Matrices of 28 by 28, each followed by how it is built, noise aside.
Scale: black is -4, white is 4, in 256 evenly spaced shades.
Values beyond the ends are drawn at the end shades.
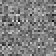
low rank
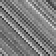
Toeplitz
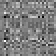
low rank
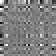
low rank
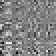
low rank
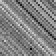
Toeplitz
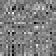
low rank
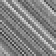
Toeplitz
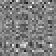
low rank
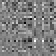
low rank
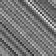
Toeplitz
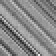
Toeplitz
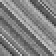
Toeplitz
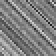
Toeplitz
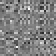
low rank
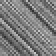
Toeplitz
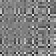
low rank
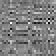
low rank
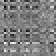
low rank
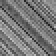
Toeplitz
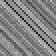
Toeplitz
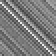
Toeplitz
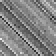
Toeplitz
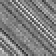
Toeplitz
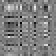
low rank
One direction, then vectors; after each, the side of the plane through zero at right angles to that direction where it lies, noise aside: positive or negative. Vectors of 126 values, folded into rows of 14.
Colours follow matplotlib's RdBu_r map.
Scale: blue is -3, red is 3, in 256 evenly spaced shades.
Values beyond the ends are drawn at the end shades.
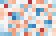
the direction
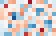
positive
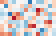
negative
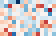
negative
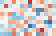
positive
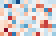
negative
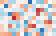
negative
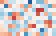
negative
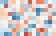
positive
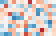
positive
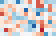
positive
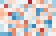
positive
